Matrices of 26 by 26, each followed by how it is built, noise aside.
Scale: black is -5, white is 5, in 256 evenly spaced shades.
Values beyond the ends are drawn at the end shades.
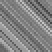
Toeplitz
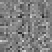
low rank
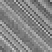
Toeplitz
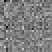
low rank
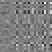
low rank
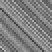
Toeplitz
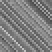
Toeplitz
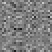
low rank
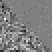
lower triangular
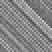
Toeplitz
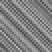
Toeplitz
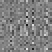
low rank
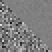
lower triangular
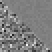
lower triangular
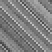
Toeplitz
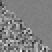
lower triangular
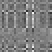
low rank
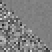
lower triangular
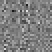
low rank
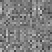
low rank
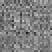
low rank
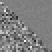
lower triangular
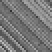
Toeplitz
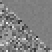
lower triangular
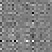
low rank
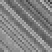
Toeplitz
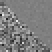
lower triangular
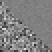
lower triangular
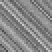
Toeplitz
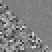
lower triangular
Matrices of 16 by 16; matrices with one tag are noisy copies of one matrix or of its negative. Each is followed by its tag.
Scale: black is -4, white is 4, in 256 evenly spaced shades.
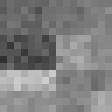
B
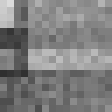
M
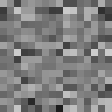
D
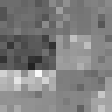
B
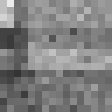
M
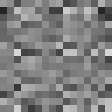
D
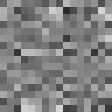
D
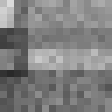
M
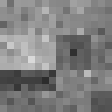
B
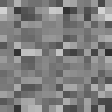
D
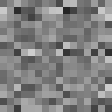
D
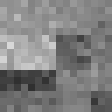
B
